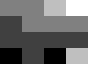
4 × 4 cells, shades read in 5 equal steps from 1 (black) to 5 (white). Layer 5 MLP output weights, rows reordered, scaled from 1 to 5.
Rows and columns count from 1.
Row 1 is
3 3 4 5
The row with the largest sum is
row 1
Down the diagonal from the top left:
3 3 2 4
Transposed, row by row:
3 2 2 1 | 3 3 2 2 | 4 3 2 1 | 5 3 2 4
